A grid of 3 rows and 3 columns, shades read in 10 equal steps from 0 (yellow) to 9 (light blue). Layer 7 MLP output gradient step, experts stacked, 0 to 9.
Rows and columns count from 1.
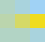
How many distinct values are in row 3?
2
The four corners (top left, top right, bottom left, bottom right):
7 9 7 8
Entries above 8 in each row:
1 0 0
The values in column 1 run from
6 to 7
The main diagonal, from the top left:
7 3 8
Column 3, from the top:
9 0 8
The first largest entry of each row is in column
3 1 3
